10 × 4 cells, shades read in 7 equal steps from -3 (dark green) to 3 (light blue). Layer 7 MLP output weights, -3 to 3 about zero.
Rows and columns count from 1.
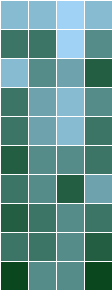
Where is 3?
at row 1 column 3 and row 2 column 3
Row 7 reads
-1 0 -2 1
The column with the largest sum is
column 3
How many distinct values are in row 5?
3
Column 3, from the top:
3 3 1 2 2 0 -2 0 0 0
